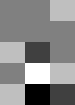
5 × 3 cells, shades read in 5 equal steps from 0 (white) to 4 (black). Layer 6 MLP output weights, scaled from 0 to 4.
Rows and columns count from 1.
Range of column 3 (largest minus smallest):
2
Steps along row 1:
same down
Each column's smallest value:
1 0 1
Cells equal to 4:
1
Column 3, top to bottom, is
1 2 2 1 3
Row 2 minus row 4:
0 2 1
